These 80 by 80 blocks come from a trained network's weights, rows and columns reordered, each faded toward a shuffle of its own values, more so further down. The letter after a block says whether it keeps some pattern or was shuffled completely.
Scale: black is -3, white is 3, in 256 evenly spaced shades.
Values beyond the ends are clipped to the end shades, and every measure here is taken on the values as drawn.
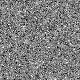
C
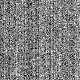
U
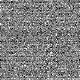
U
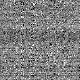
U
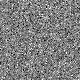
C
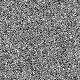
C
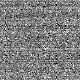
U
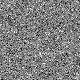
C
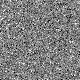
C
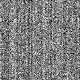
U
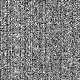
U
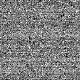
U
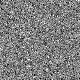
C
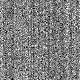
U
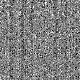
U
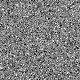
C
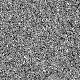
C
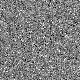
C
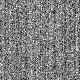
U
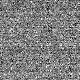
U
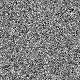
C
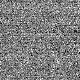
U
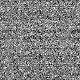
U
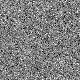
C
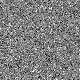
C
